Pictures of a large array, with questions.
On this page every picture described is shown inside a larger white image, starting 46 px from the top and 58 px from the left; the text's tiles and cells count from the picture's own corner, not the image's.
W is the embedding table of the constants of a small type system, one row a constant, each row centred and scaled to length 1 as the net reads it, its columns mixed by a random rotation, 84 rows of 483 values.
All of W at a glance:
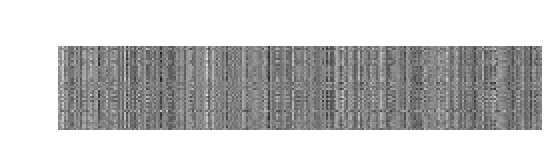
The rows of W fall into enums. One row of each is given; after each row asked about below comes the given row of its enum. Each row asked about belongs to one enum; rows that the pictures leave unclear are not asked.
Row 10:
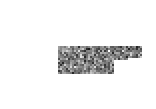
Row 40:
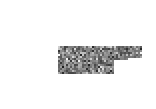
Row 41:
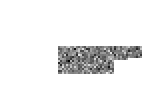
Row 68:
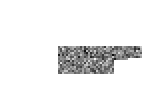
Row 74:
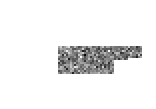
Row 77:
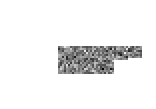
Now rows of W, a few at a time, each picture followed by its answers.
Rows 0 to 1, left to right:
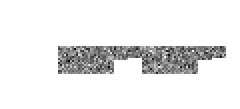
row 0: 41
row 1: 74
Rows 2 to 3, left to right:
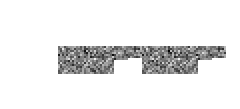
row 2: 68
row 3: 68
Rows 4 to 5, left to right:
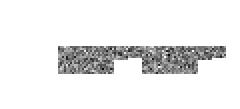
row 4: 77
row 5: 74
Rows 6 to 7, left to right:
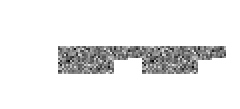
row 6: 41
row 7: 41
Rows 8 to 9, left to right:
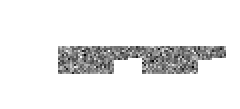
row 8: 74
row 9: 41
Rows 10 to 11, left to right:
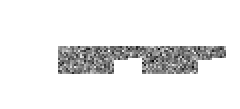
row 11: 41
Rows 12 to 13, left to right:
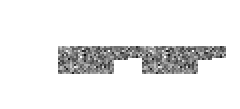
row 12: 74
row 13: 74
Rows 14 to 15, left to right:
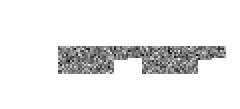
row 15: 68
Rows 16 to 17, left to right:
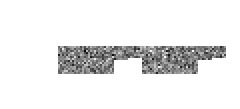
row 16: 68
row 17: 74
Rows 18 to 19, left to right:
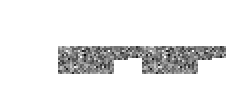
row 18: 74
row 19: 74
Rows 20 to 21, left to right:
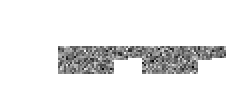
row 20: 77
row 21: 41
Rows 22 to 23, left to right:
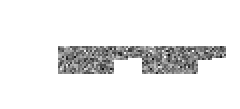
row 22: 77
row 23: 74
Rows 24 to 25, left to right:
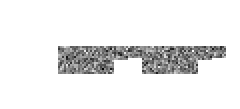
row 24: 77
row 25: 10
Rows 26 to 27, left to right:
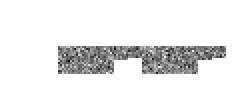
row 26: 41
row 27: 74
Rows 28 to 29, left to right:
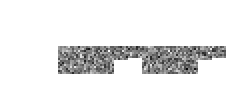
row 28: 10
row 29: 77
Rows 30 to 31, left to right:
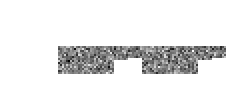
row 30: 41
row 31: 10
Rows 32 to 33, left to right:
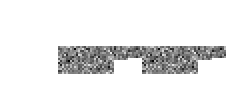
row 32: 41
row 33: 41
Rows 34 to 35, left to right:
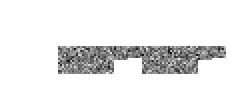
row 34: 41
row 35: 68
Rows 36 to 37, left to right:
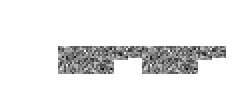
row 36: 77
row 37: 77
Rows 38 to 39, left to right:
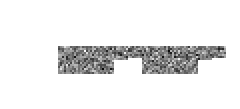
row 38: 77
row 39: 68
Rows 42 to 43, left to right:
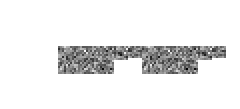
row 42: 77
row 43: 77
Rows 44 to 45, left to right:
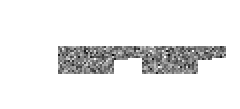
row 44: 68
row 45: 74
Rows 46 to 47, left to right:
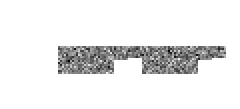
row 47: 68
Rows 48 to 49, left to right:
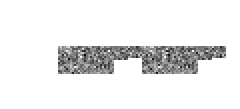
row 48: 74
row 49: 74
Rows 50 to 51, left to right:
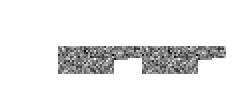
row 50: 68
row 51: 68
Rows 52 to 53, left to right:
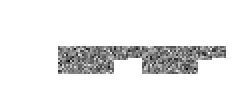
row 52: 41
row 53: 77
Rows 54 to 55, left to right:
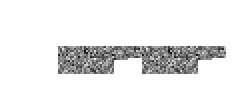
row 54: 68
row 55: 68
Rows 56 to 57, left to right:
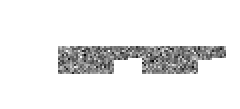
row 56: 74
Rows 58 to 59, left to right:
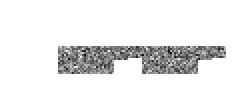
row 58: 74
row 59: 68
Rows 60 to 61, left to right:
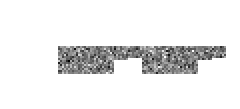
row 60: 41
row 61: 74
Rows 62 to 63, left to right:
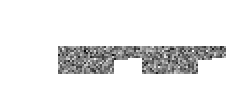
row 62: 68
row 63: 10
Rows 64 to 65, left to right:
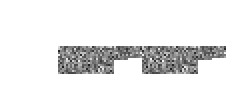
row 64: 40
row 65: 40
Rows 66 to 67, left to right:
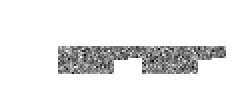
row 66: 74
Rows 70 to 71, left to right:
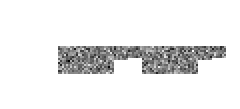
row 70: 41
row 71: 10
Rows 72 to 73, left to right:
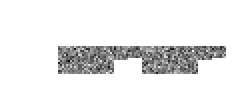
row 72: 41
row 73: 10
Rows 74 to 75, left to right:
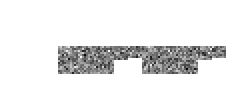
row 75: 77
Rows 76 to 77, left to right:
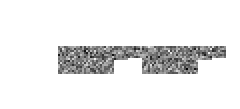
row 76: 68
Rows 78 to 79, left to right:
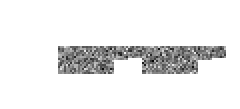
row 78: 77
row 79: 41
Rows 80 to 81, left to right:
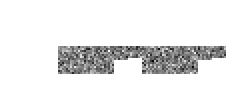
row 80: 10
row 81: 41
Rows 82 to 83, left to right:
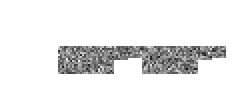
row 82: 40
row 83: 77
